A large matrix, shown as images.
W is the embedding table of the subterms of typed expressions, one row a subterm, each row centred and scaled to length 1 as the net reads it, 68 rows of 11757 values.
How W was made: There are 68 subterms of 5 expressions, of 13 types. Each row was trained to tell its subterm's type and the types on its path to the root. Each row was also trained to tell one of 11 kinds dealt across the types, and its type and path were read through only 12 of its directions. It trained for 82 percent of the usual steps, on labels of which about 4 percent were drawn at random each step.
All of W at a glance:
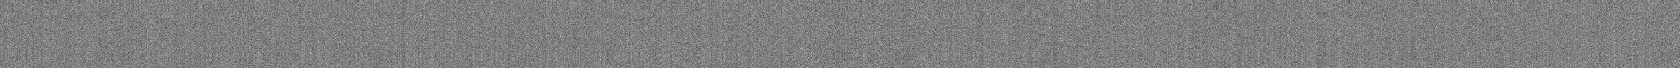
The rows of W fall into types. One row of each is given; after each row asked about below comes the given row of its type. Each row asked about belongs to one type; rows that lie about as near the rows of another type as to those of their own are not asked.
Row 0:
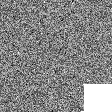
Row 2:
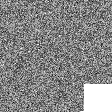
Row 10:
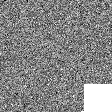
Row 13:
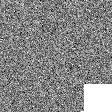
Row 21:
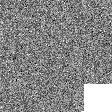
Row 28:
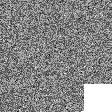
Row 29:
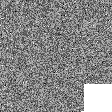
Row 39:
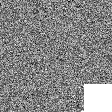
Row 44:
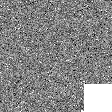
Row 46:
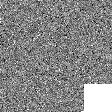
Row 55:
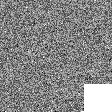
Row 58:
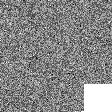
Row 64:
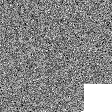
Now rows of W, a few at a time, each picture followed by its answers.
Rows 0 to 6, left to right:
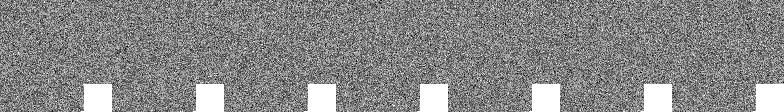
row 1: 0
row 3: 2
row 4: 58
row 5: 21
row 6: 2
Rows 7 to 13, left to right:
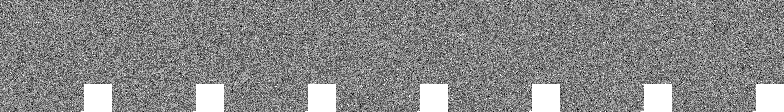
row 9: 64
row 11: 46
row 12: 55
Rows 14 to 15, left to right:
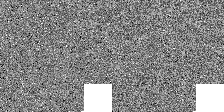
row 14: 55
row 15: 0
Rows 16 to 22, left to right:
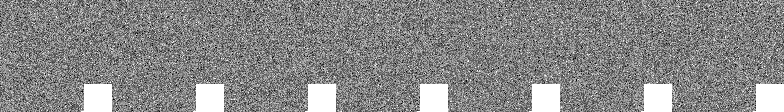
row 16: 0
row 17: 29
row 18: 64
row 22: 21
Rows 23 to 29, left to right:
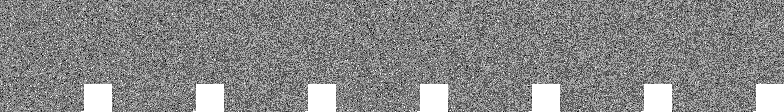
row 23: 44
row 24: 44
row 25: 58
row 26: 64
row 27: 28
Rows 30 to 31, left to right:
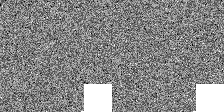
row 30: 21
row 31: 0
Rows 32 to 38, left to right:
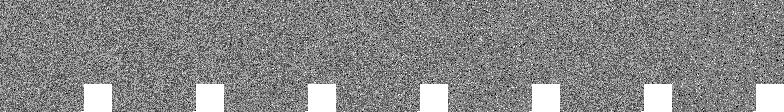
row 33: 0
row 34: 64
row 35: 58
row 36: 64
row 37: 46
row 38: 28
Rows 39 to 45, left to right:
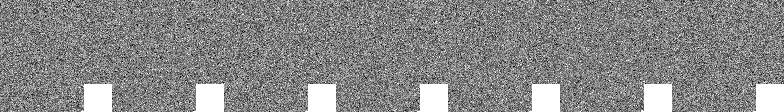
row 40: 28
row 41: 21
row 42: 55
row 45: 0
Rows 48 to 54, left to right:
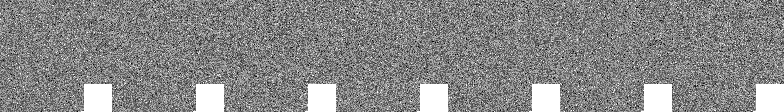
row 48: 46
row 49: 58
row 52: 58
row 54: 55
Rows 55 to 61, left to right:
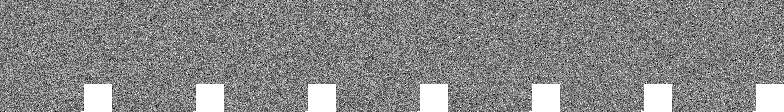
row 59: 55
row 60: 55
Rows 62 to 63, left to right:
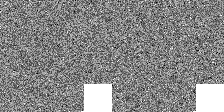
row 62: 44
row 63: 29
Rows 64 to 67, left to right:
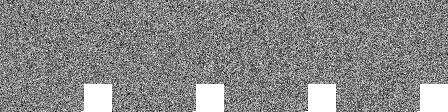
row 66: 64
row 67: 58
